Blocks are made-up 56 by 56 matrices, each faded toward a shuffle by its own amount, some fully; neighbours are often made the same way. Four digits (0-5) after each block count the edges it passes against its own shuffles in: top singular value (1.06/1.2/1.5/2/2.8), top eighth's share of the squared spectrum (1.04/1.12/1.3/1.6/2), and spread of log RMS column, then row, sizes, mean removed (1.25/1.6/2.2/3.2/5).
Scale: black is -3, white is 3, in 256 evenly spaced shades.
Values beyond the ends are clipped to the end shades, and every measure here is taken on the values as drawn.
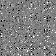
3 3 1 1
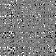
3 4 3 3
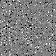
3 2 1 1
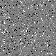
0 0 0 0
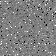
2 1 0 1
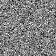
0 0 0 0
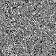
1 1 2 0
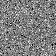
0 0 0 0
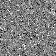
0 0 0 0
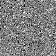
1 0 1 0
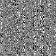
1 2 3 0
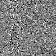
0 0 2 0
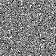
0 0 1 0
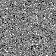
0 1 0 0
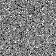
0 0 1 0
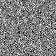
0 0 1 0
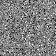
0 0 1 0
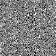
1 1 2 0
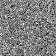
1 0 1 0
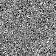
0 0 1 0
